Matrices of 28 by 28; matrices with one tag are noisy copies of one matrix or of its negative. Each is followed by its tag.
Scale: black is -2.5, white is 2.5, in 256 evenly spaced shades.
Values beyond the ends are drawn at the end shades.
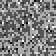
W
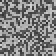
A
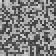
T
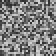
T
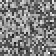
W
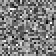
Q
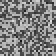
A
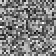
Q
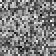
W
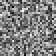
A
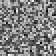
T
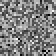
A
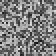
A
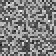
Q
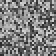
W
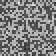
Q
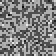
A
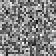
T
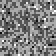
W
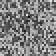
W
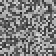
A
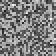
A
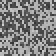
W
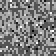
W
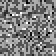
A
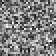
T
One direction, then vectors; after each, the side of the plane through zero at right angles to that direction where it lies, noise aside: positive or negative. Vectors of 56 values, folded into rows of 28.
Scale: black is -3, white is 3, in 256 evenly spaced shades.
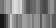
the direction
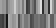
positive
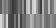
negative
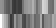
negative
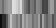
positive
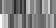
negative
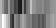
negative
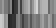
negative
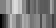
positive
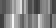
positive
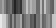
negative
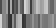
negative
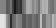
negative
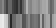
negative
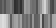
negative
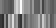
positive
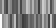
negative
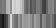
positive
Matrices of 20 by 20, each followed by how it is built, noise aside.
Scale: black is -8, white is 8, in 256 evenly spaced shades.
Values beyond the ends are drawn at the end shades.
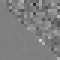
upper triangular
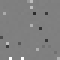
sparse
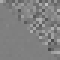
upper triangular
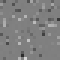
sparse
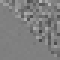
upper triangular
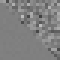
upper triangular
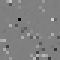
sparse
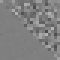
upper triangular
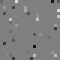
sparse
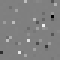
sparse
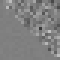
upper triangular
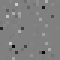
sparse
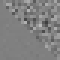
upper triangular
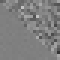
upper triangular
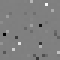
sparse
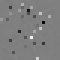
sparse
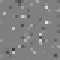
sparse
